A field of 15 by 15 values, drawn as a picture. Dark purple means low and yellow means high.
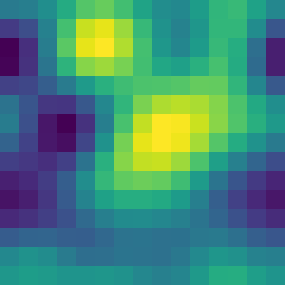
The bottom middle is the smoothest part. The centre is the ninth with the highest average. Overall the values sit about 50% of the way up the scale.
